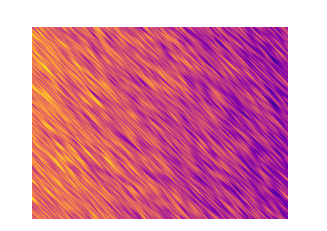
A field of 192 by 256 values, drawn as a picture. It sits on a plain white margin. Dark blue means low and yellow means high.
Slope: up to the left. Grain: diagonal, down to the right. Lone odd cells: none. Average level on the scale: 50%. Odd rows or columns: none. Histogram: bell-shaped.
